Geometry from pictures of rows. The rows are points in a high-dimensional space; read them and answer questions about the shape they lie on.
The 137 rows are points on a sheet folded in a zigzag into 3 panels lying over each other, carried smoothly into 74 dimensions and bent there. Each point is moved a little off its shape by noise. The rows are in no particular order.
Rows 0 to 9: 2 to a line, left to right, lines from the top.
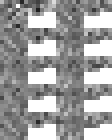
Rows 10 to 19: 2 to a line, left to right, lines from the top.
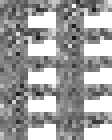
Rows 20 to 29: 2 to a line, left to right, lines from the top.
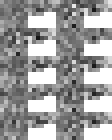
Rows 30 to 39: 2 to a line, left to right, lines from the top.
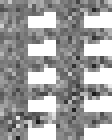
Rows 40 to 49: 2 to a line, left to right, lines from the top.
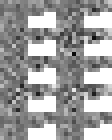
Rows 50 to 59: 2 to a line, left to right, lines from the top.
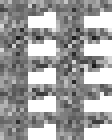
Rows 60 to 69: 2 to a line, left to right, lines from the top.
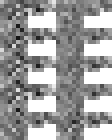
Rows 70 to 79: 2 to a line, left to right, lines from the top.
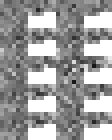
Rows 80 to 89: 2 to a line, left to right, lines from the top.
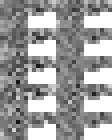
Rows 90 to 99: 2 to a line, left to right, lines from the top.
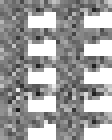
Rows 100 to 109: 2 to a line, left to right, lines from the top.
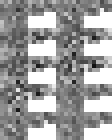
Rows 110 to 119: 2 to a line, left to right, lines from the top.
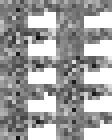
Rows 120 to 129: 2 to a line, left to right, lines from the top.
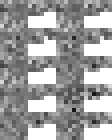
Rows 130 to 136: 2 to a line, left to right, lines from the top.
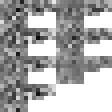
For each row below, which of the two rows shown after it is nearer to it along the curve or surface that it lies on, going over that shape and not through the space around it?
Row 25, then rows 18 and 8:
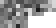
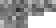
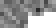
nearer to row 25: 8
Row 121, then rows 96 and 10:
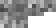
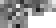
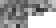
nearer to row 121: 10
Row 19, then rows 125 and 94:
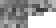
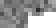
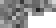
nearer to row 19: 94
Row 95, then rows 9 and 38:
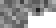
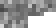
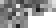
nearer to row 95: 38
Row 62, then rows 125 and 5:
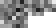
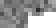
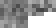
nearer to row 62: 5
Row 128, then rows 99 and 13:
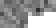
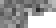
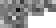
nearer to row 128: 99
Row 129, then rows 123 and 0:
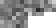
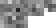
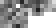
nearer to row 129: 0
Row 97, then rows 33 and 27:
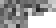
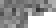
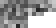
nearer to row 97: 33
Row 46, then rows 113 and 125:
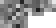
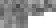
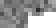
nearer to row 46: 113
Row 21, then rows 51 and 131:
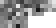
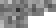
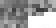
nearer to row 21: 131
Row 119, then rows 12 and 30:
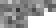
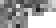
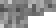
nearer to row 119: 30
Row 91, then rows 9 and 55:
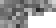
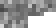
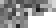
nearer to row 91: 55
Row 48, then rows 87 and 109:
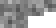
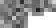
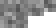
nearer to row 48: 109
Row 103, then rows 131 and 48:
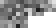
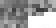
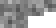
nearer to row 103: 131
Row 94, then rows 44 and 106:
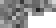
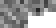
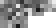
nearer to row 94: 106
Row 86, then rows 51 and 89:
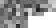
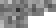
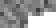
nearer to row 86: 89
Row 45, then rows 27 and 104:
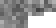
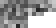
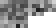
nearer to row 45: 27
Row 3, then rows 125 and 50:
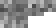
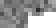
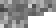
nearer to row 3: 50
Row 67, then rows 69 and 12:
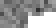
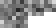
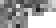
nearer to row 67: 12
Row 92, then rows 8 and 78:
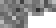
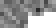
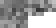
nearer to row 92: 78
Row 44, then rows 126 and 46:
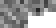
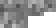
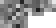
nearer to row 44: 46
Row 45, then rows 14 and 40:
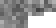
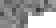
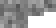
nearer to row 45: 40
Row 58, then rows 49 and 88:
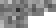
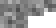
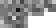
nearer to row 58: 88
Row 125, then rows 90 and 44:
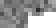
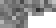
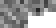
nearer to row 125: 44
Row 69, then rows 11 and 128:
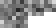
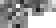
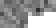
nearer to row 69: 11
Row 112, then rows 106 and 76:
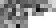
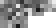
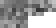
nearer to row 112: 106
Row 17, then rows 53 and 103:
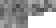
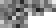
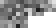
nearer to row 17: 103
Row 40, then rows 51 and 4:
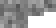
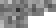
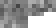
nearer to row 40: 4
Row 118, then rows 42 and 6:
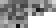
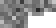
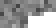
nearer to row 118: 42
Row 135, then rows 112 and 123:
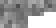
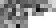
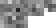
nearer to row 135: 123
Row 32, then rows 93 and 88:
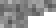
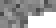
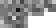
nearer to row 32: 88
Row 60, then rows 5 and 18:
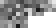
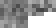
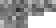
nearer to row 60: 5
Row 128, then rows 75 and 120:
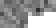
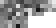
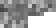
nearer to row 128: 75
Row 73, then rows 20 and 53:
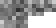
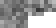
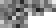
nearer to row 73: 53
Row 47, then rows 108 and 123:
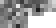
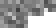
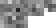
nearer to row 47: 108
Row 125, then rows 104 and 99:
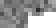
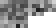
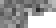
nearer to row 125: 99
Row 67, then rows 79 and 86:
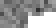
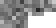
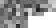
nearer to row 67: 86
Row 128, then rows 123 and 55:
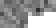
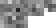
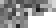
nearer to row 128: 55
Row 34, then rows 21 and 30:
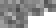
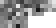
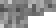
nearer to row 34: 30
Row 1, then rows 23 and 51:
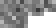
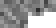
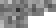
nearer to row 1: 51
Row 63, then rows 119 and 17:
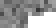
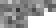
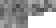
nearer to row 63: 17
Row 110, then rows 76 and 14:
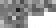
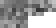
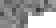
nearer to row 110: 76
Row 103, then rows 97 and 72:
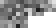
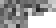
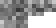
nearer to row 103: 97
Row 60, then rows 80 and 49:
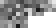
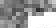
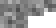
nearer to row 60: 80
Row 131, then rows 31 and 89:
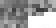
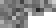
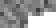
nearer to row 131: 31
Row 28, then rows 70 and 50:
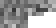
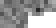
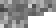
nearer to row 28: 70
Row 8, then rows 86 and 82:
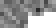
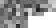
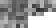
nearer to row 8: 86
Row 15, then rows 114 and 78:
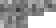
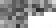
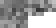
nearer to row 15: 114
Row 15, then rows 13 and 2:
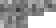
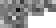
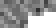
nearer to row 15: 13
